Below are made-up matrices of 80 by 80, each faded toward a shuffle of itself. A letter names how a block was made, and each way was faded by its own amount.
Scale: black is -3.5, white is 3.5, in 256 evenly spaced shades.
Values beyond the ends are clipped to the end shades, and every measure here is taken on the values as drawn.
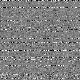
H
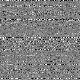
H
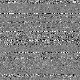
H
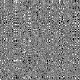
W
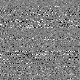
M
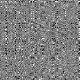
W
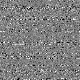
M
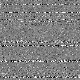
H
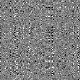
W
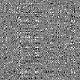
W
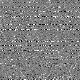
M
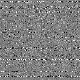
M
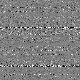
M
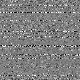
H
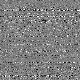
M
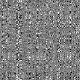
W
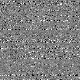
M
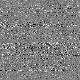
M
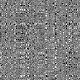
W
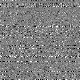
M
